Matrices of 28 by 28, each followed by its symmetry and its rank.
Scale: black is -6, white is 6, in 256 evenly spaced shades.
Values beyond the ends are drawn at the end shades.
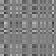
neither, rank one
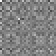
symmetric, rank three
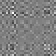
symmetric, rank three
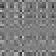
neither, rank two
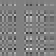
neither, rank one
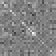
symmetric, rank five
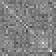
symmetric, rank five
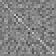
symmetric, rank five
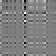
neither, rank one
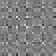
symmetric, rank three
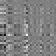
neither, rank two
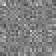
symmetric, rank three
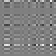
neither, rank one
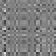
neither, rank two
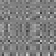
neither, rank two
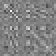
symmetric, rank five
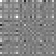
symmetric, rank three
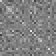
symmetric, rank five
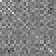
symmetric, rank five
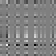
neither, rank one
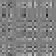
neither, rank two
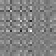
symmetric, rank three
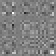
symmetric, rank three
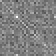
symmetric, rank five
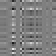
neither, rank one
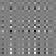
neither, rank one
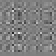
neither, rank two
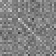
symmetric, rank five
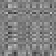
neither, rank two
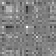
symmetric, rank three
